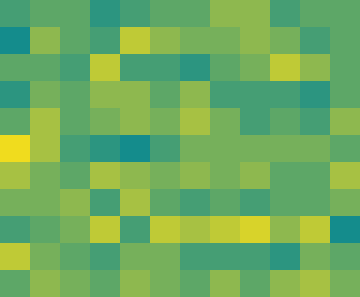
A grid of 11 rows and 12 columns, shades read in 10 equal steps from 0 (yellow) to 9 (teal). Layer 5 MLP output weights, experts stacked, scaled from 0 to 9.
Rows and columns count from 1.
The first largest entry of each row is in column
4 1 7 1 9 5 3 4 12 10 1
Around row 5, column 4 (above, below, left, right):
4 8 6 4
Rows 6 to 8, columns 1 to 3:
0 3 7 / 3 5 6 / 5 5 4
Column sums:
59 52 64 59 56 58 58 56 57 60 59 62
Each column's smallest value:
0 3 4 2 2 2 3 2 1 2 2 3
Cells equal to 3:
9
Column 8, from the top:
4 5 6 7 5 5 5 6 2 7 4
